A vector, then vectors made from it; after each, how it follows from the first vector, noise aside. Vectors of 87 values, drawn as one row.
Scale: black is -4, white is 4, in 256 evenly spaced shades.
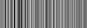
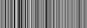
copied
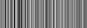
copied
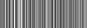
negated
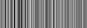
copied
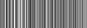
negated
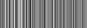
negated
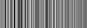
copied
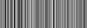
copied
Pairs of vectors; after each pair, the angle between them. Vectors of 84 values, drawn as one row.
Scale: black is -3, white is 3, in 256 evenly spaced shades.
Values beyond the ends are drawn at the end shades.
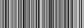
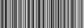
partly aligned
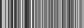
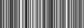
partly aligned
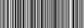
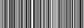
partly opposed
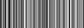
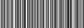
partly opposed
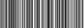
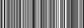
partly opposed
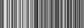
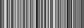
partly aligned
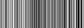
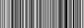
orthogonal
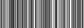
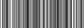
partly opposed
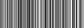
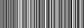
nearly opposite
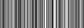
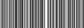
partly aligned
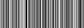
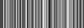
partly opposed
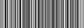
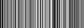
orthogonal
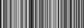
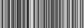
nearly opposite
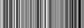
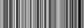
nearly parallel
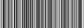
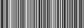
orthogonal
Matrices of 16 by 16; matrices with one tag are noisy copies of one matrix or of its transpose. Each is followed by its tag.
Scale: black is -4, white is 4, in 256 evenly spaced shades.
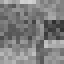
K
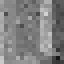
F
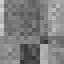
K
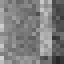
F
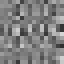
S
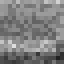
F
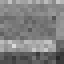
F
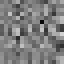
S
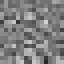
S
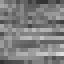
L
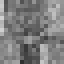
K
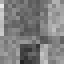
K
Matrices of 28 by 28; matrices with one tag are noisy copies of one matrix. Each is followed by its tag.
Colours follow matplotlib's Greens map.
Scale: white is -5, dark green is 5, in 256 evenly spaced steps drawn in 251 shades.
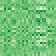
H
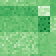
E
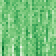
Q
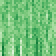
Q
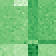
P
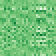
H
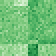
P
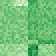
P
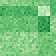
E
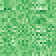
H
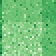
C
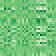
H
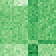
P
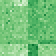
P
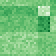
E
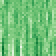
Q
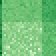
C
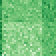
C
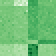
P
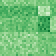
E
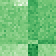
P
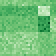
E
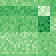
E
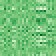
H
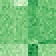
P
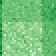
C
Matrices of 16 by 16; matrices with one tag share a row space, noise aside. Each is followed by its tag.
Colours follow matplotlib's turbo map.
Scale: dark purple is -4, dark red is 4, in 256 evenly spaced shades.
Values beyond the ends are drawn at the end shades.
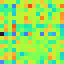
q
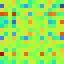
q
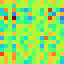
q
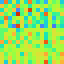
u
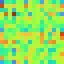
q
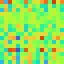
u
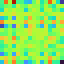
q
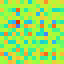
u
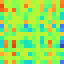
q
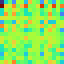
q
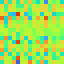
u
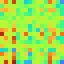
q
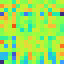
q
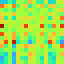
q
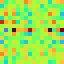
q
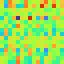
u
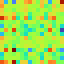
q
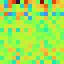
u
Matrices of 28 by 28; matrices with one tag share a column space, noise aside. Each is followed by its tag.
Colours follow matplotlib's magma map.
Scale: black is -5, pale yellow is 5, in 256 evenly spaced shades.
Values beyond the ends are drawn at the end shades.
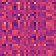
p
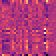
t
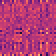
t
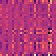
t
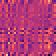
t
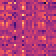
p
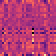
t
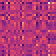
p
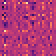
p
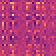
p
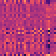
t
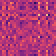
p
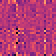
t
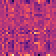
t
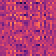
p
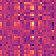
p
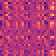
p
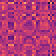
p
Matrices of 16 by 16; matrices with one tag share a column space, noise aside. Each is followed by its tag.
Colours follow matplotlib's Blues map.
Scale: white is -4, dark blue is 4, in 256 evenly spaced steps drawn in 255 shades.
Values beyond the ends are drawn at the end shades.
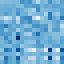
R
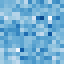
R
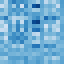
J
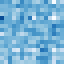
R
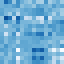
R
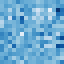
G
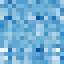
R
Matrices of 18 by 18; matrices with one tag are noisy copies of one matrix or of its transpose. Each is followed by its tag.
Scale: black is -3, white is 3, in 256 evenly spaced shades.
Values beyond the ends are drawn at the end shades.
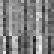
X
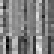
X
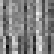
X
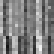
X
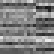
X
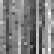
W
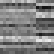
X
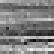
W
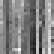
W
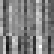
X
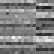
X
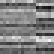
X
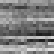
W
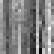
W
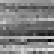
W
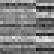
X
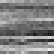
W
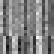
X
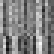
X
